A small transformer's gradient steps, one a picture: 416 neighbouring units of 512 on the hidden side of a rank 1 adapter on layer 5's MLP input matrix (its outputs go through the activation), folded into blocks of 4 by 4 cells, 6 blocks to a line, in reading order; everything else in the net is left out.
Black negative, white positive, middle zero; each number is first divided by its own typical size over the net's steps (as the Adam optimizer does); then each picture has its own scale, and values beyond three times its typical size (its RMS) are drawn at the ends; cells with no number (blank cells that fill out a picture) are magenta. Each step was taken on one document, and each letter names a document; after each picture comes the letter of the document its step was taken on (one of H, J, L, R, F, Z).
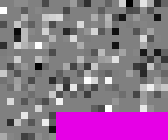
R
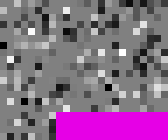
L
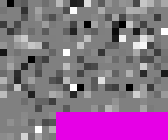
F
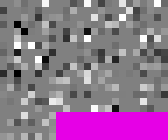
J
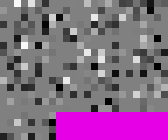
L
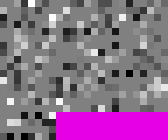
L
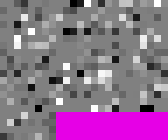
J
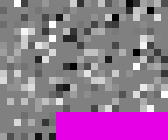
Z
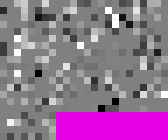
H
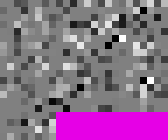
F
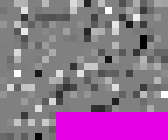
H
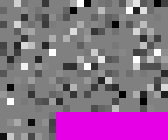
J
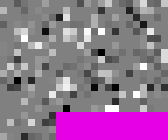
R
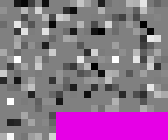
Z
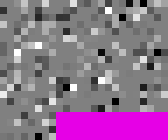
H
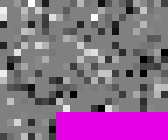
L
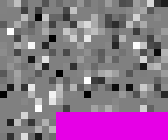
F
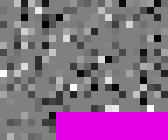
R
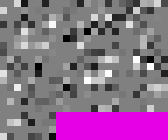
J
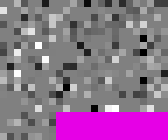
R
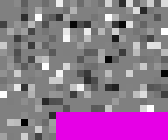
F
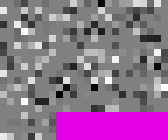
J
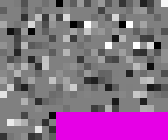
F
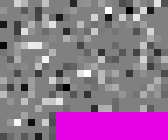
J
